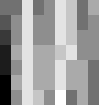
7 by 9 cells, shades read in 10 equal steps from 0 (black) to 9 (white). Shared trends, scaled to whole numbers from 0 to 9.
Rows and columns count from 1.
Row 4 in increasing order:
1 5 5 6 6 6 7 8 8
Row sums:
50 50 50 52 50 50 48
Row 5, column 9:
4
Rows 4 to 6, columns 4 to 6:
6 6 7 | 6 6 8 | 6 6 8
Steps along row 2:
up up down same up down down up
